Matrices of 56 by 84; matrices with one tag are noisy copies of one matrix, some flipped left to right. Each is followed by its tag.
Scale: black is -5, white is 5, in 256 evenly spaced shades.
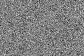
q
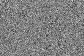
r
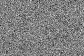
q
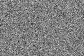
r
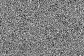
q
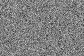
r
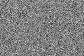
r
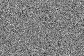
r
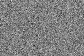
r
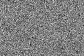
q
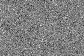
q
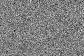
q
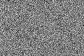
q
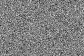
q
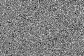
q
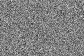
r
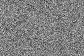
q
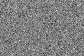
r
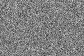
r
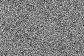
q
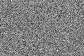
r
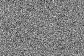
q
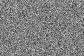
r
